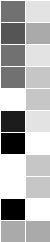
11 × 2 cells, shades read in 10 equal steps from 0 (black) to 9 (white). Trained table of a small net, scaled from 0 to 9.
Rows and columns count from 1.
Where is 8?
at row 1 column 2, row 3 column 2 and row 6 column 2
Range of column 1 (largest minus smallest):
9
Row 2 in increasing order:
3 6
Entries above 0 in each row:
2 2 2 2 2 2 1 2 2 1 2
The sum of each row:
12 9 12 11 16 9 9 16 16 9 12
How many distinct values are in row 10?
2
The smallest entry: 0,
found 2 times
